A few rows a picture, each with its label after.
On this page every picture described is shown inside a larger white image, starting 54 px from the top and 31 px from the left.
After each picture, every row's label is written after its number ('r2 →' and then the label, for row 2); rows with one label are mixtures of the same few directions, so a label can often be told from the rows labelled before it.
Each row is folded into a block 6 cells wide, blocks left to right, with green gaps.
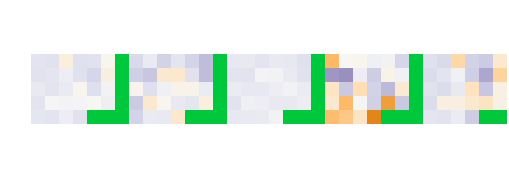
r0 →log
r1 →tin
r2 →tin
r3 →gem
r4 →log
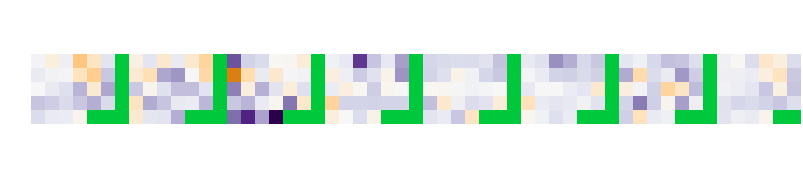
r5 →log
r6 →tin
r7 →gem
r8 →log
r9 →tin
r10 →log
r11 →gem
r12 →log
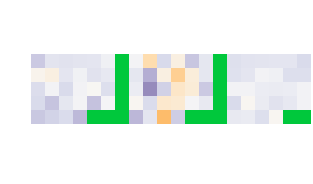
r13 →gem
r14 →tin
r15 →tin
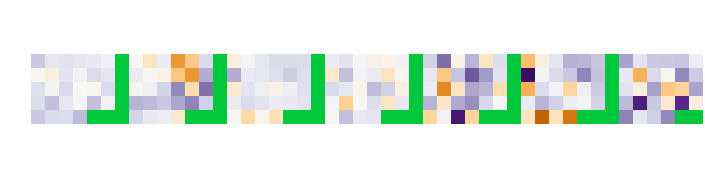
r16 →gem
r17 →log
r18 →gem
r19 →gem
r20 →tin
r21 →gem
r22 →gem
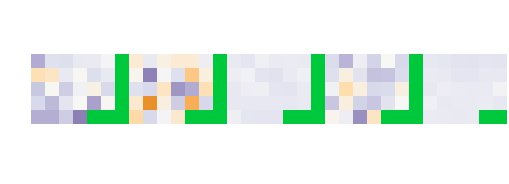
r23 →gem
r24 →gem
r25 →tin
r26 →tin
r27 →log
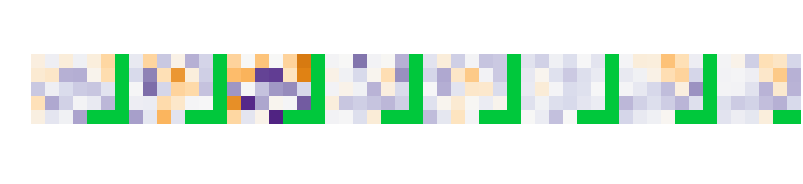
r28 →tin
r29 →tin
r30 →tin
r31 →log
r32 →tin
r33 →tin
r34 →log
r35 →log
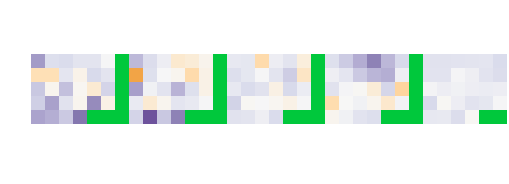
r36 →gem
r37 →gem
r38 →log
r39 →log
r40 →tin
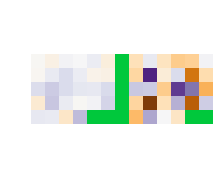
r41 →tin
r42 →gem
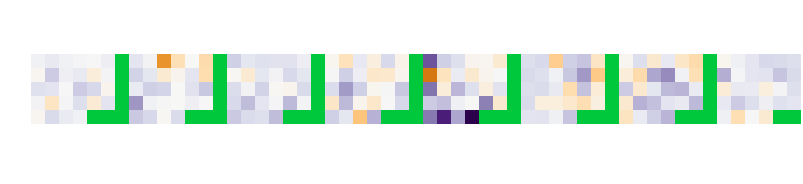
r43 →gem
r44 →log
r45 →gem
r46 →tin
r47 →gem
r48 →log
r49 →tin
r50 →gem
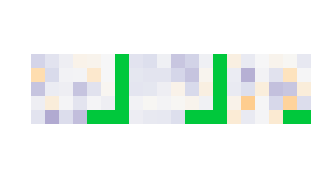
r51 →gem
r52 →log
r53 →gem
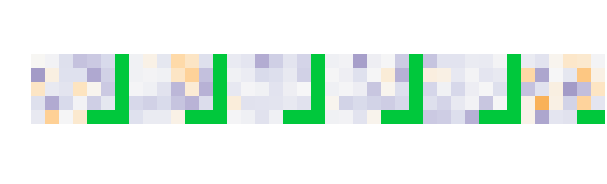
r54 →gem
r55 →log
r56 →log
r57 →log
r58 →gem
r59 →gem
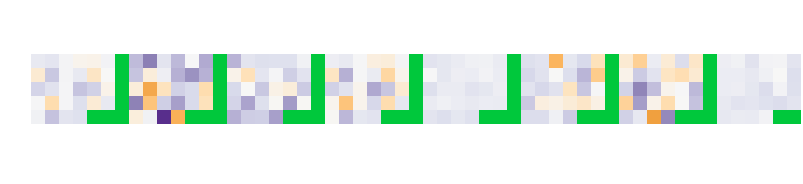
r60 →gem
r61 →tin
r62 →gem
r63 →gem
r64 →gem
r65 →log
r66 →tin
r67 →log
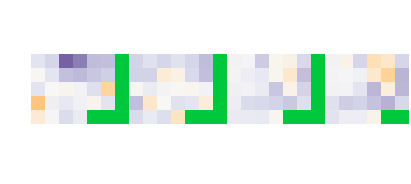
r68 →log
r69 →tin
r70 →log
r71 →log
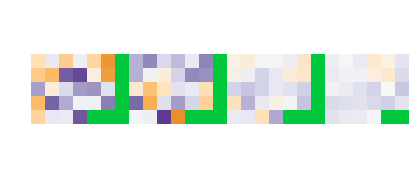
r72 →tin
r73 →tin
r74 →tin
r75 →log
